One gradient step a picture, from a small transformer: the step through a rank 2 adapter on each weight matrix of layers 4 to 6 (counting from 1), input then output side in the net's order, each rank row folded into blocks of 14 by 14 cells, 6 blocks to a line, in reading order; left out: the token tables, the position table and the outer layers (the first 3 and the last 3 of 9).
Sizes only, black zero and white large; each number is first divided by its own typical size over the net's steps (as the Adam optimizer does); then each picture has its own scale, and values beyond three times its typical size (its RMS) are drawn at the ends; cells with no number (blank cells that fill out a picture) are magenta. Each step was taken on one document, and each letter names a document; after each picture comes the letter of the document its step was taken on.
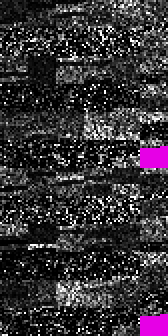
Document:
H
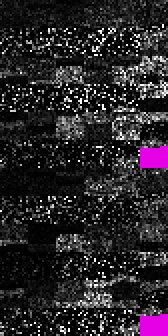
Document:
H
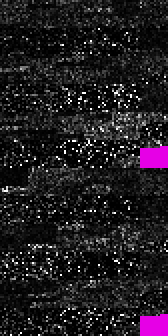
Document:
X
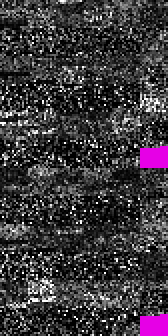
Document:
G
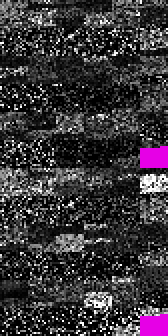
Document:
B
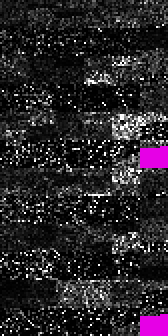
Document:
X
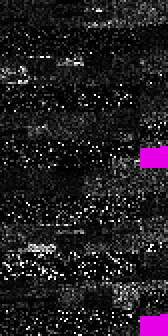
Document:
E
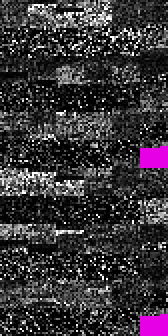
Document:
G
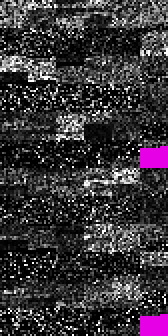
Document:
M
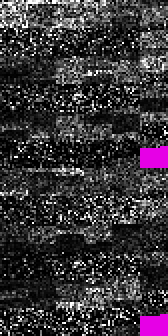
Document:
M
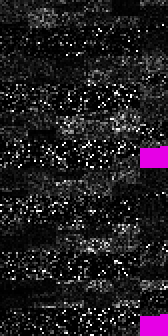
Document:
X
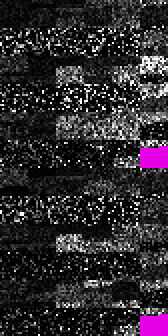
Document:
H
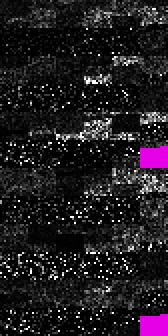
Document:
E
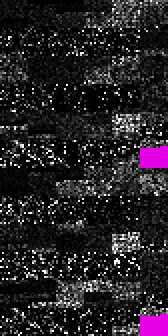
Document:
X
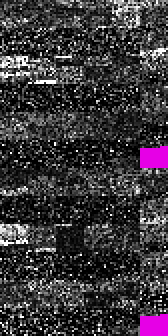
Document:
G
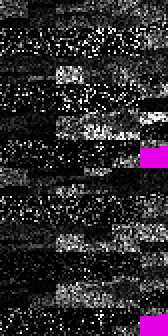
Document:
H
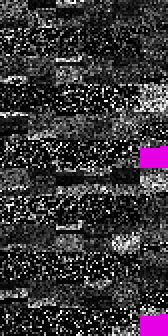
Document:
B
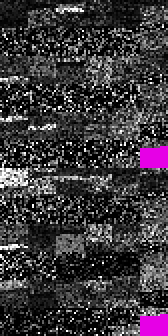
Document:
B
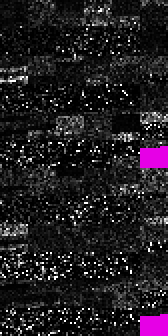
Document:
E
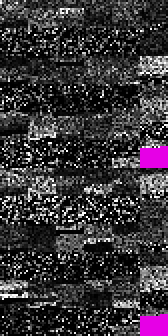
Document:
B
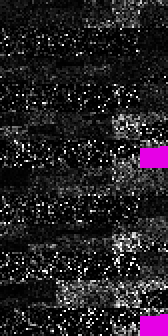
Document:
X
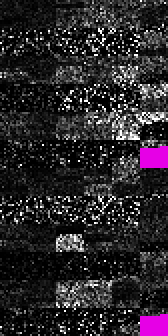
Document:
H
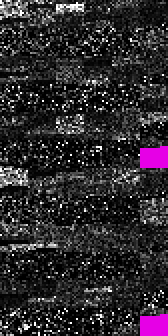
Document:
H
